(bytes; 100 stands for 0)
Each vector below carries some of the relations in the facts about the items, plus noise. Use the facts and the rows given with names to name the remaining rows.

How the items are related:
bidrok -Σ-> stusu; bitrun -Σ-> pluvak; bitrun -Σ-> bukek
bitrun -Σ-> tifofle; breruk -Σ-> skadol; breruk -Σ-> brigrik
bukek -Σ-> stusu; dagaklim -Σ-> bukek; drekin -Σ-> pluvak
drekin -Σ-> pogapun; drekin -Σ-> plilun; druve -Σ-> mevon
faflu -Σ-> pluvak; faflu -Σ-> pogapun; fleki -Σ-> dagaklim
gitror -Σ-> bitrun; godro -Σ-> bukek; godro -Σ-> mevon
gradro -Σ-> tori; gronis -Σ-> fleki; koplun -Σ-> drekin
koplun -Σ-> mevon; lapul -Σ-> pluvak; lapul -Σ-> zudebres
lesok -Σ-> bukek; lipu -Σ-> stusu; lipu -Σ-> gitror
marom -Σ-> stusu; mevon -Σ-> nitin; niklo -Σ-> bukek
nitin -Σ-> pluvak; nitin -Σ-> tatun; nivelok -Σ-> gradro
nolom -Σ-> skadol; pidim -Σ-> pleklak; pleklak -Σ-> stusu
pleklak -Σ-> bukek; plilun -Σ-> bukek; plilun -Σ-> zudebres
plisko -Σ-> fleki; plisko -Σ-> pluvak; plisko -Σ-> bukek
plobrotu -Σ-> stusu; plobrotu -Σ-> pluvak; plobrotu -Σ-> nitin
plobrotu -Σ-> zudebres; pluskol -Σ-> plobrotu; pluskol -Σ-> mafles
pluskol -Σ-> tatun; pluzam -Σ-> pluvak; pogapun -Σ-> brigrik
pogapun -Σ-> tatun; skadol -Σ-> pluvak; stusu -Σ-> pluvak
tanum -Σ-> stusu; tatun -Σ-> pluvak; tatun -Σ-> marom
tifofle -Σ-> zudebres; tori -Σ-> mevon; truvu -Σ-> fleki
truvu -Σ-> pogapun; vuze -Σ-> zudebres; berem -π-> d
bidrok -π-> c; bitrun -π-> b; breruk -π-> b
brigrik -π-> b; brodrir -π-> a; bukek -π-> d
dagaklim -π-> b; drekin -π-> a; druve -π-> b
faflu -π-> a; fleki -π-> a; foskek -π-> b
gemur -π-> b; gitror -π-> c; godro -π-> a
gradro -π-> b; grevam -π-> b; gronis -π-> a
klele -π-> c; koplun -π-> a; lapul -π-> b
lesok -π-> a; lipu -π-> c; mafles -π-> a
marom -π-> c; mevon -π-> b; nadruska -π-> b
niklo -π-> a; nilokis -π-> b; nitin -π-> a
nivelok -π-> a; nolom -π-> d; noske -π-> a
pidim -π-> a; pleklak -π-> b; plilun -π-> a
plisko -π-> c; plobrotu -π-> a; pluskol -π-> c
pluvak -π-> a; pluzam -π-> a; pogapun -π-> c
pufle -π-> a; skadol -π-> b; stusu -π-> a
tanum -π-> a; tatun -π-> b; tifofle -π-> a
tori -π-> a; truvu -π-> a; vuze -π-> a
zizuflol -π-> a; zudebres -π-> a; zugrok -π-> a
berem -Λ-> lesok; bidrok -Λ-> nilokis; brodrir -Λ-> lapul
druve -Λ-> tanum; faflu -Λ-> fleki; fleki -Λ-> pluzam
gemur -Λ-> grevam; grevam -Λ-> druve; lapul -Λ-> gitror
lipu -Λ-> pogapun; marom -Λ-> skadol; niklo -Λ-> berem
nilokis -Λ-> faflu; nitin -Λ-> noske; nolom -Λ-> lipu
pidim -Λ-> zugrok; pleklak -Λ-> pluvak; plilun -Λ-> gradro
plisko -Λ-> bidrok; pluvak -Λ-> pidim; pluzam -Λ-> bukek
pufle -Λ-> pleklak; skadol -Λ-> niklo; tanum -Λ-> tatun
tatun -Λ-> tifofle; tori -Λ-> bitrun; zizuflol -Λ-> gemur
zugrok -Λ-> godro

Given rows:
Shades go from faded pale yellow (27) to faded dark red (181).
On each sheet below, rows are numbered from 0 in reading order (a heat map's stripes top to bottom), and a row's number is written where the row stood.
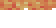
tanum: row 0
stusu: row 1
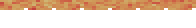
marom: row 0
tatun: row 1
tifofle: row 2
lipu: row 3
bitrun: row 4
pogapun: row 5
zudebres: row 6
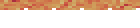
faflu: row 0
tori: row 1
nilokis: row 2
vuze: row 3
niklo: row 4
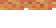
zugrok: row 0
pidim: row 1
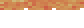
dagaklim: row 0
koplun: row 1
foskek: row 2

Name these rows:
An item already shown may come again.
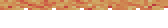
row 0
berem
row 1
bukek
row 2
berem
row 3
skadol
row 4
plisko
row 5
niklo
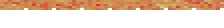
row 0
pogapun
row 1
godro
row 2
bukek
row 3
plilun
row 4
gradro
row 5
druve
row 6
berem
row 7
pidim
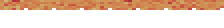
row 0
fleki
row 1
gradro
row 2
lesok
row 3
mevon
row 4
pluzam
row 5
zizuflol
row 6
pluvak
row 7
nitin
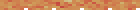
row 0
drekin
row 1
nolom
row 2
pleklak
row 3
zugrok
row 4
plobrotu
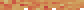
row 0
bidrok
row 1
mevon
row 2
lapul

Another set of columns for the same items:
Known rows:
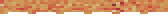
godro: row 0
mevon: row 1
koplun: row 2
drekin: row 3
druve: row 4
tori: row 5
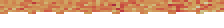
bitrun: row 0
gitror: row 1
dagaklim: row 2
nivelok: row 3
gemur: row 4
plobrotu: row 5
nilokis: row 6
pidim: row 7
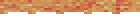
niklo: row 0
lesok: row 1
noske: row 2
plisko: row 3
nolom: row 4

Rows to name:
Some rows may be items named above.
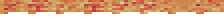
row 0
berem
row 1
nilokis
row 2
pluzam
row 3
nilokis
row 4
pleklak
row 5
pidim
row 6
plilun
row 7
skadol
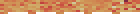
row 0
lapul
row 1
stusu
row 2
bidrok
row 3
nitin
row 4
pluvak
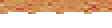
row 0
lesok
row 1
lapul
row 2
plilun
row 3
zugrok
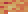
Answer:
pogapun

